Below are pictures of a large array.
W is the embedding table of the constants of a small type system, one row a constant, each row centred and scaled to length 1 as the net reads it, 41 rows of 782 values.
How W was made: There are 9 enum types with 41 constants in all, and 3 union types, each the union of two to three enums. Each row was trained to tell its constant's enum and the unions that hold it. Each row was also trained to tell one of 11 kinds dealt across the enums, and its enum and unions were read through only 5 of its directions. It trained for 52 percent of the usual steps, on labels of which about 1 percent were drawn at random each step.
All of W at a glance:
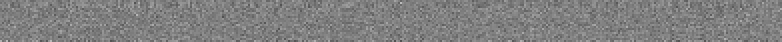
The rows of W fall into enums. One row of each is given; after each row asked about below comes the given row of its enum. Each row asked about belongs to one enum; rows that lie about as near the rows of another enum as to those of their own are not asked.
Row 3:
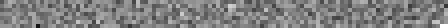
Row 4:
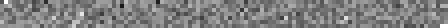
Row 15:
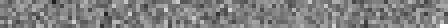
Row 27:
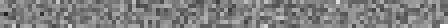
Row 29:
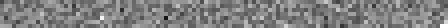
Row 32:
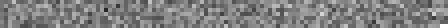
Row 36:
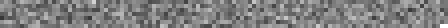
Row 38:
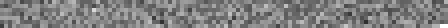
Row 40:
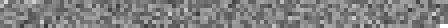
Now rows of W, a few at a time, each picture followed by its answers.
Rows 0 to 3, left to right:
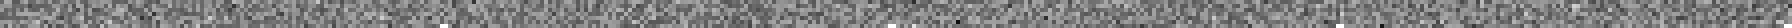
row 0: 4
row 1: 27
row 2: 29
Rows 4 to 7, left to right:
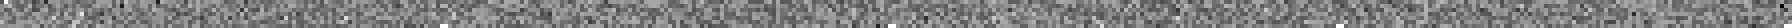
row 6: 4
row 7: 3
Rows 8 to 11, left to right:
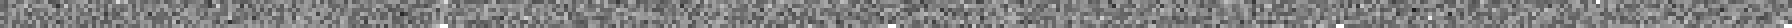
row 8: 32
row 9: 38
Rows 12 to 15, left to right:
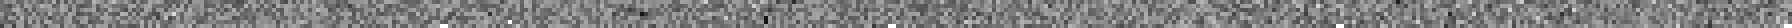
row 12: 32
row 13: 4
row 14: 3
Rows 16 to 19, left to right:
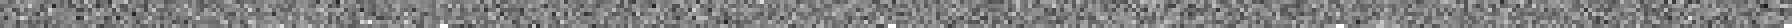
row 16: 15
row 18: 38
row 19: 4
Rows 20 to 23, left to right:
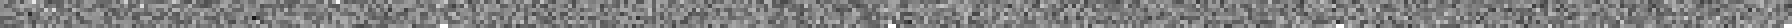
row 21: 32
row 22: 38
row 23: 27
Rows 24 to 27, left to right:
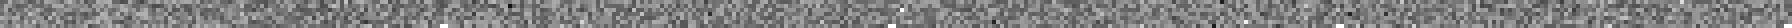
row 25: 4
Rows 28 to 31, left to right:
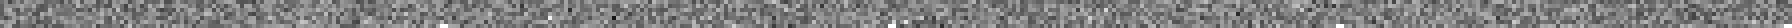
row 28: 15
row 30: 15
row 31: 38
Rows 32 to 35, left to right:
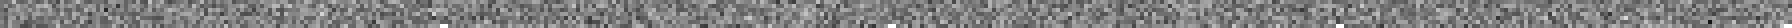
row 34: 3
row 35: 15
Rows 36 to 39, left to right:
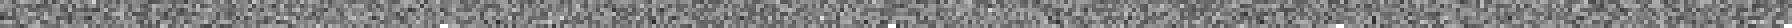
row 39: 3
